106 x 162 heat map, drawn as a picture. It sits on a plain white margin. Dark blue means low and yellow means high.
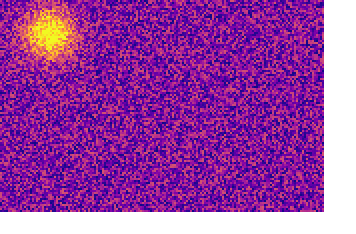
A single bump stands in the top left. There are no regular stripes. The ninth with the highest average is the top left. Neither half mirrors the other.
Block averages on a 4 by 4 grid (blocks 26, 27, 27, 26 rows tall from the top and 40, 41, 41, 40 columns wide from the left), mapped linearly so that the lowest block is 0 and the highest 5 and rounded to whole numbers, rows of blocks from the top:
5 0 0 0 / 1 0 0 0 / 0 0 0 0 / 0 0 0 0
